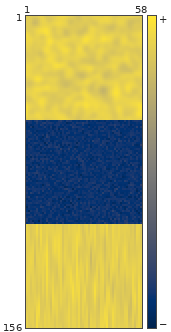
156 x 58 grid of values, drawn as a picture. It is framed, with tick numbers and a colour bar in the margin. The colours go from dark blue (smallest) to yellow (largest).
It is made of 3 by 1 panels. Panel 1,1: very high, blotchy, faint in contrast. Panel 2,1: very low, fine-grained, faint in contrast. Panel 3,1: very high, streaked downward, faint in contrast.
